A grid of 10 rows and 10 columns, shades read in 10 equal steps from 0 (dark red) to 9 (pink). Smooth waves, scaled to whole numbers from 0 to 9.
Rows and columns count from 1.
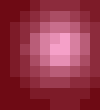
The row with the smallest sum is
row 10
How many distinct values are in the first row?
3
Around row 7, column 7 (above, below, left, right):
8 3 5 4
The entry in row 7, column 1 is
0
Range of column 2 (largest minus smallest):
1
